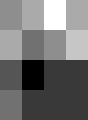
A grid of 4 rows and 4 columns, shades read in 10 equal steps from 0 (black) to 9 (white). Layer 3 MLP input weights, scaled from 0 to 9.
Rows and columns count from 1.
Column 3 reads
9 5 2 2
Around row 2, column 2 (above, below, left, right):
6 0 6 5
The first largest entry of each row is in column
3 4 1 1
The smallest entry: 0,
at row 3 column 2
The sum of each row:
26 22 7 10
